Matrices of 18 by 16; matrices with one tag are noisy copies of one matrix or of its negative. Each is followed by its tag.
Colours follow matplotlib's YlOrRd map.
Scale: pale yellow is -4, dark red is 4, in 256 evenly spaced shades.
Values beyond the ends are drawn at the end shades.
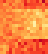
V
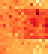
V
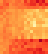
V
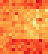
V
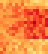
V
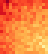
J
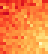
J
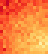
J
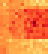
V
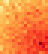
J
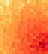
J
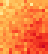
J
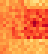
V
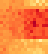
V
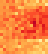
V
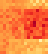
V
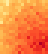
J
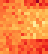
V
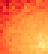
J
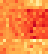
V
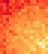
J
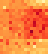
V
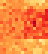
V
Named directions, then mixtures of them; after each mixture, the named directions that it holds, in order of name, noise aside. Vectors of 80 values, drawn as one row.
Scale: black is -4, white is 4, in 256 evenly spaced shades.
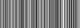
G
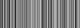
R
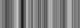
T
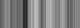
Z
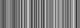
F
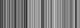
F, R, Z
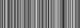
G, R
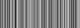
G, R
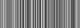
F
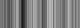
R, T, Z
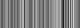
F, G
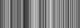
G, Z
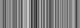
F, G, Z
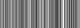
G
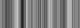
T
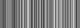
F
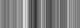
Z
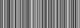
F, R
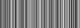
G, R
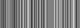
F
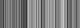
F, G, Z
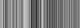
G, R, Z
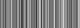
F, G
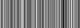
G
